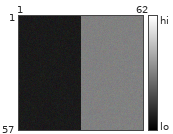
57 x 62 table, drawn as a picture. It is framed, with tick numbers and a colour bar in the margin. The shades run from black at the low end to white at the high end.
It is made of 1 by 2 panels. Panel 1,1: very low, flat. Panel 1,2: middling, flat.
